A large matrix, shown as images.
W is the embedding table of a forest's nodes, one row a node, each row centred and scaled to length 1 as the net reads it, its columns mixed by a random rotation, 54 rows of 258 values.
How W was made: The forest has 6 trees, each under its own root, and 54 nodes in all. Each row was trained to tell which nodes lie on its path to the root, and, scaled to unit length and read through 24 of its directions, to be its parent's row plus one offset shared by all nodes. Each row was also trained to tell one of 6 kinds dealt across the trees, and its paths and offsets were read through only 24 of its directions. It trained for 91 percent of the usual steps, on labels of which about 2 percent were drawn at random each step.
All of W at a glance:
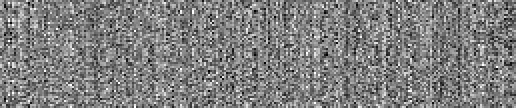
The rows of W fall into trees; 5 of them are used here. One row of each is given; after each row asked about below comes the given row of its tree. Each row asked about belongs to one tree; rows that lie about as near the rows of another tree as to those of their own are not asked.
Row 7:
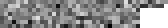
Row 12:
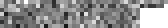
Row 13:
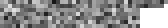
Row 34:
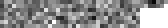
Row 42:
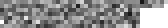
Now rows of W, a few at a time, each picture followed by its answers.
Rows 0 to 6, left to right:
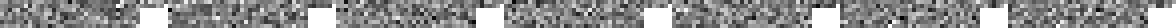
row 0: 12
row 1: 42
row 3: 7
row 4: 13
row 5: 34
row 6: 34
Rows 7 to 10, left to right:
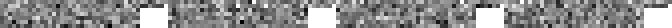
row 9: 42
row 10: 12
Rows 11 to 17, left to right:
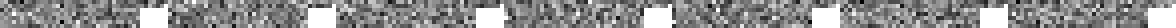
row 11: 13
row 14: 13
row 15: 42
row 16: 13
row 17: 7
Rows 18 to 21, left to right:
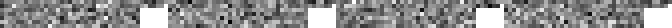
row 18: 34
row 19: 13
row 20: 34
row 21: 13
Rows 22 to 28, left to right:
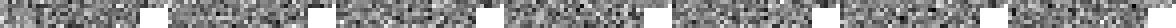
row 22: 42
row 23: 42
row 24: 34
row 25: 34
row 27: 34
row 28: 12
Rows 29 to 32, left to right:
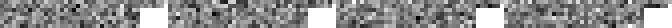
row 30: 13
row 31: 34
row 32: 42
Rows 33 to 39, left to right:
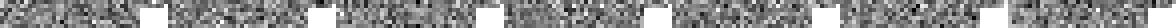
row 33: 12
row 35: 7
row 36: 34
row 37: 12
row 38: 34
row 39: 13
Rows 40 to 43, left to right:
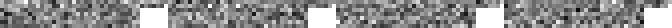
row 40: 12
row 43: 34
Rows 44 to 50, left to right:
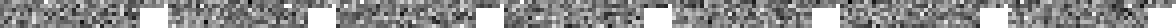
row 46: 42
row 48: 13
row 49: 7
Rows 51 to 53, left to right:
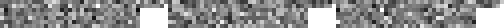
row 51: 34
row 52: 13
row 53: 42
